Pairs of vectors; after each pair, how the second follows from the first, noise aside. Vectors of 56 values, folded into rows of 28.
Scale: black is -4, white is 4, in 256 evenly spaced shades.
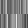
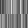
reversed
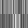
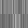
shrunk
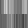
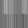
shrunk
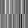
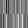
reversed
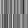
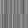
shrunk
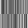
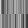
sign-scrambled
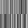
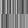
reversed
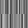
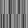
sign-scrambled
